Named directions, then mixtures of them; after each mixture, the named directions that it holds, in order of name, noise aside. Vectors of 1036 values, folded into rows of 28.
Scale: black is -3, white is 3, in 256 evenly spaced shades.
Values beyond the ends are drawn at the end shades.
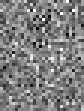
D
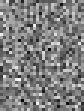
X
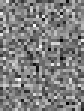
D, X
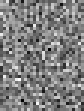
X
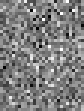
D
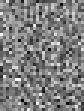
X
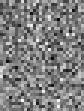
D, X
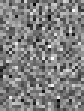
D, X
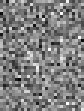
D, X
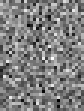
D, X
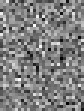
D, X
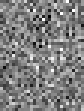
D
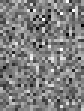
D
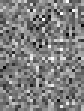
D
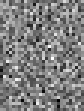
D, X
